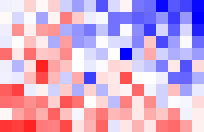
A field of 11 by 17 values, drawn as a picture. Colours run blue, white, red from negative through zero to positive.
Average level on the scale: 50%. Stripes: none. Mirror symmetry: none. Slope: up to the bottom left. Ninth with the lowest average: top right.
